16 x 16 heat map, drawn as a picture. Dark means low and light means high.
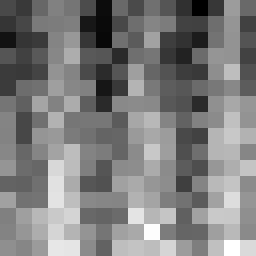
Mirror symmetry: none. Average level on the scale: 50%. Stripes: upright, repeating 3 times. Slope: up to the bottom.
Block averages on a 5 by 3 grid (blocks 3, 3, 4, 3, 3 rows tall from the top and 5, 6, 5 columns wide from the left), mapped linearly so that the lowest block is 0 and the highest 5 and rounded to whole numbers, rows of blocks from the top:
1 0 0 | 1 1 1 | 3 3 3 | 4 3 3 | 5 4 4
